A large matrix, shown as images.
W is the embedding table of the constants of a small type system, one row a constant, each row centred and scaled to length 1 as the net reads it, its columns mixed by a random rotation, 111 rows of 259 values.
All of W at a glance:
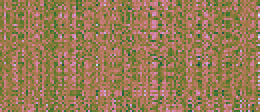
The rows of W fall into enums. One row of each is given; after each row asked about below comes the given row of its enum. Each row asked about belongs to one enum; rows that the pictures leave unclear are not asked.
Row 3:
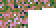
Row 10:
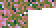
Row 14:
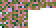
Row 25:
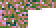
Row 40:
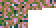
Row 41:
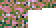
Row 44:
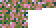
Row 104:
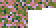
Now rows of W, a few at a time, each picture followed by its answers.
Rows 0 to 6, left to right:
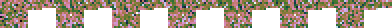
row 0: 40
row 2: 10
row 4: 3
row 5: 3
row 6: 14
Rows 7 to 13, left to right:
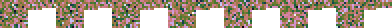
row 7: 40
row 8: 40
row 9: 40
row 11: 104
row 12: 3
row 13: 14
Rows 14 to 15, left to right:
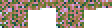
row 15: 14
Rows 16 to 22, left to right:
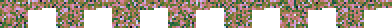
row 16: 41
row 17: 14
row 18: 104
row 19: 41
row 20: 14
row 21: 3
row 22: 14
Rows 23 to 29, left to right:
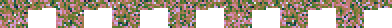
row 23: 3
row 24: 10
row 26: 14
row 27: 3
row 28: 25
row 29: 104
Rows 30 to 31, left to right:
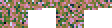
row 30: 44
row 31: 40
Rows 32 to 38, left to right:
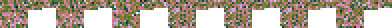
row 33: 3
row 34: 10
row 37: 14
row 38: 104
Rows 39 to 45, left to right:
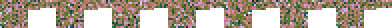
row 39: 14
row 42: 104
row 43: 10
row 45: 14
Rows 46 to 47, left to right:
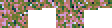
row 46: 10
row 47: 3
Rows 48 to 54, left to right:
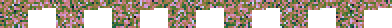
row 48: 40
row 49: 3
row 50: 41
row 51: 104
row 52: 41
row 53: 14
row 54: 40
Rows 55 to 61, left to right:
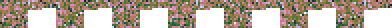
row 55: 41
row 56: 10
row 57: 14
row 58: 41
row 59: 44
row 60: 10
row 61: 41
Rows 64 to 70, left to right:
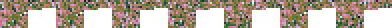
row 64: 10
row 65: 10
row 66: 3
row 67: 25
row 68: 41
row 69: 10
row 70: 41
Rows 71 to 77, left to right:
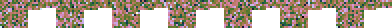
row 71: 14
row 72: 3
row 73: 10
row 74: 25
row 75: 104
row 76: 41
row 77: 14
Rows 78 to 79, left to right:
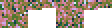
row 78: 10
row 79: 41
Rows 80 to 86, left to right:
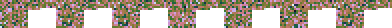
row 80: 14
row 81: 25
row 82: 25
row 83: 3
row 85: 40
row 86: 25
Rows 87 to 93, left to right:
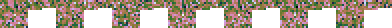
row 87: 3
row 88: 41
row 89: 25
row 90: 3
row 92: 3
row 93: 41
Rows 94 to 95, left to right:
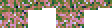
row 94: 3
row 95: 3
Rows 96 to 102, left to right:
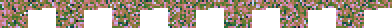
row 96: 10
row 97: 40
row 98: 25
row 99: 14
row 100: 41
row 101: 104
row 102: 25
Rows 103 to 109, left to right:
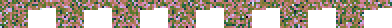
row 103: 14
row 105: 104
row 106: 104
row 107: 41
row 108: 40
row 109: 44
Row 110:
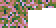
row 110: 104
